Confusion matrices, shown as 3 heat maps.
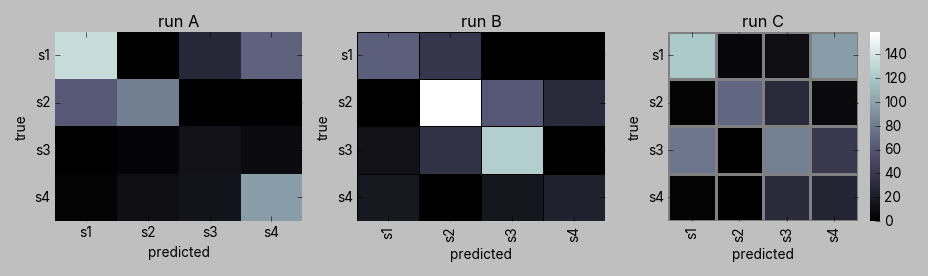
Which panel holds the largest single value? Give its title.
run B
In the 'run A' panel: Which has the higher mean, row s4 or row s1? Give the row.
s1
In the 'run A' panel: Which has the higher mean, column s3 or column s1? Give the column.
s1
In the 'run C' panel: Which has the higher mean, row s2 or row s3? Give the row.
s3
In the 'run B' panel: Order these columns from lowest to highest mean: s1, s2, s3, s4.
s4, s1, s3, s2
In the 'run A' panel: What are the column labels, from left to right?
s1, s2, s3, s4
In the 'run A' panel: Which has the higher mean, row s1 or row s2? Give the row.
s1
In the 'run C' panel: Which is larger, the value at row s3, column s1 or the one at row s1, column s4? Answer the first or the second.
the second
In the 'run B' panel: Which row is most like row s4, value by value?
s1
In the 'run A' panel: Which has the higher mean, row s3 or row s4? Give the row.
s4
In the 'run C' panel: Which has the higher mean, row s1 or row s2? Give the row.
s1
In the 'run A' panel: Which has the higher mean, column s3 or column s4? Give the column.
s4
